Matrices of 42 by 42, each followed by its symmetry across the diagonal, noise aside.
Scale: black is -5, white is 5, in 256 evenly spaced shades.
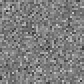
symmetric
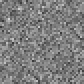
symmetric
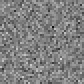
neither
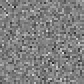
antisymmetric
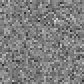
neither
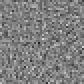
antisymmetric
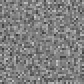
antisymmetric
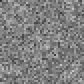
symmetric
